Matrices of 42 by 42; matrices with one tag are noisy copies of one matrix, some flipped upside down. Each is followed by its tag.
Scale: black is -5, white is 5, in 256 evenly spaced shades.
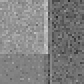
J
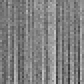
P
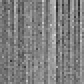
P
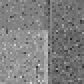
J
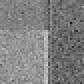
J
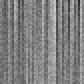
P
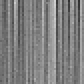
P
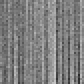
P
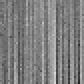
P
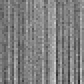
P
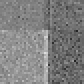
J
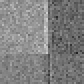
J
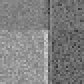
J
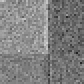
J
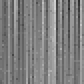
P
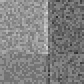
J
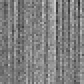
P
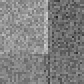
J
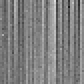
P
